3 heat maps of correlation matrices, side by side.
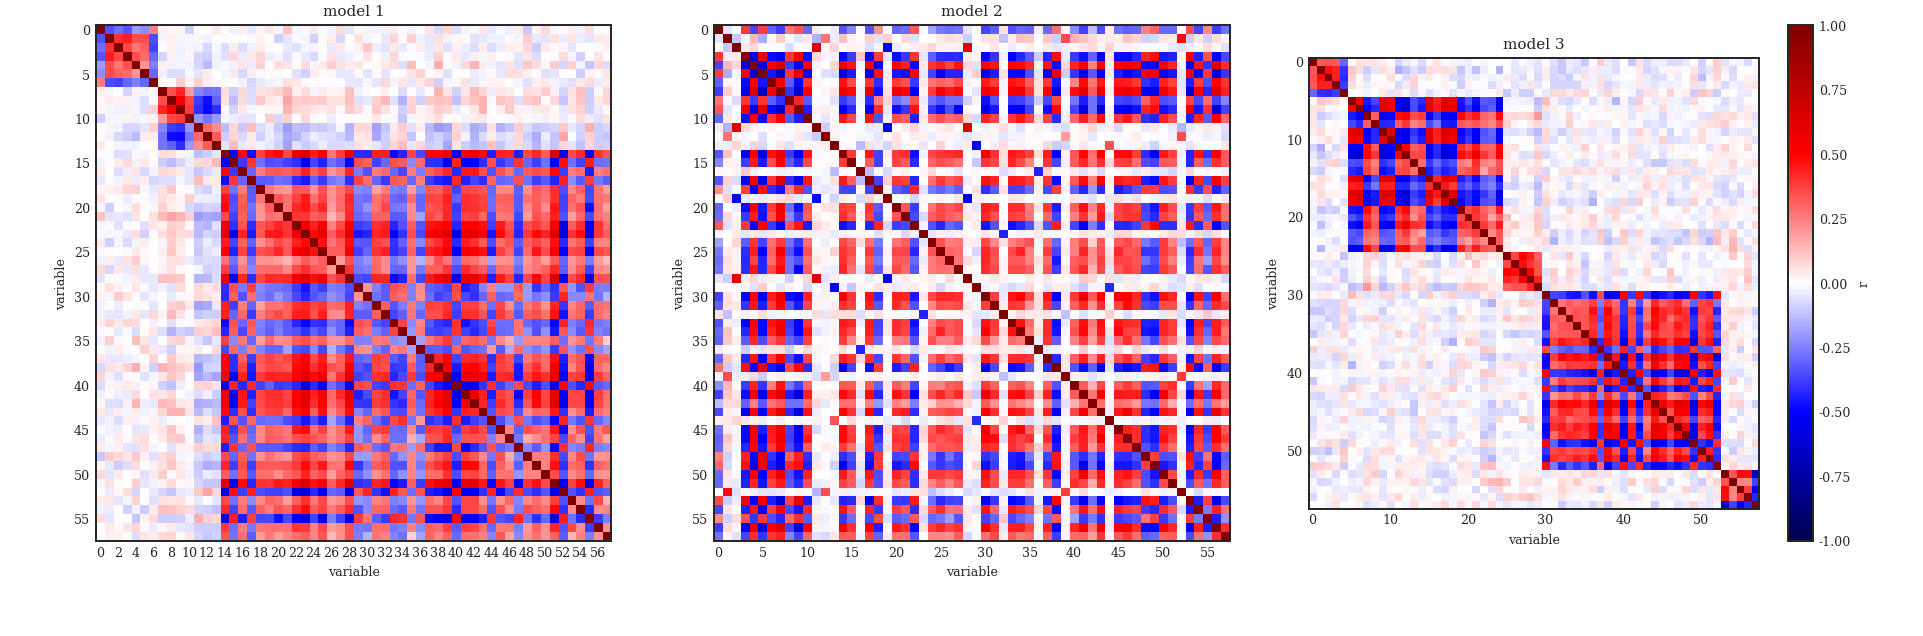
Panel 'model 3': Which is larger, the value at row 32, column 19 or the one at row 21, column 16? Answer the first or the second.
the first
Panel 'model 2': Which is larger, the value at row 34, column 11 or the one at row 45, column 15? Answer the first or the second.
the second
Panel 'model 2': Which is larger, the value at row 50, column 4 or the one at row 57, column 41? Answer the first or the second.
the first
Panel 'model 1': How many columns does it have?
58
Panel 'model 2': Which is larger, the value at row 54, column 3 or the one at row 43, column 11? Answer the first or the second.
the second
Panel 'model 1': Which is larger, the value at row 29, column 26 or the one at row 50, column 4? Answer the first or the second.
the second
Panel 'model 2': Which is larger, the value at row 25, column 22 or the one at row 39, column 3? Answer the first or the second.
the second
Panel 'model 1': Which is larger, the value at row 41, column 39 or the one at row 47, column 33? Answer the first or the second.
the first
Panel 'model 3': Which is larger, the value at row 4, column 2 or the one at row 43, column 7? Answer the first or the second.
the second
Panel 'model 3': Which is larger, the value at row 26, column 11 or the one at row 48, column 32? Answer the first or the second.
the second
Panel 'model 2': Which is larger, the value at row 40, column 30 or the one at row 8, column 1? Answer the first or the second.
the first
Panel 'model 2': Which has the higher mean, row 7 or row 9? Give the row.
7
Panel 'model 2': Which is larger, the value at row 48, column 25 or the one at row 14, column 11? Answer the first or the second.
the second
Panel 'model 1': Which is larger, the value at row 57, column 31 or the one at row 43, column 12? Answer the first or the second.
the first
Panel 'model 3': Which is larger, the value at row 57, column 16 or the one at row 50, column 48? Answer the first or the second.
the second
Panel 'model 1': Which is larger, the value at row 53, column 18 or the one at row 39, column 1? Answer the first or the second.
the first
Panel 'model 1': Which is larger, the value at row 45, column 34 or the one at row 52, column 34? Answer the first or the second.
the second
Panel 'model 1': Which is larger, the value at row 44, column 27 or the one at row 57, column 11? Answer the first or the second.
the second
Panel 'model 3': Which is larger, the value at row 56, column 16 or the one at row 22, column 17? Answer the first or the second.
the first
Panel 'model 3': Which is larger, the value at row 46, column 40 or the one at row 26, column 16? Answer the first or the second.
the second
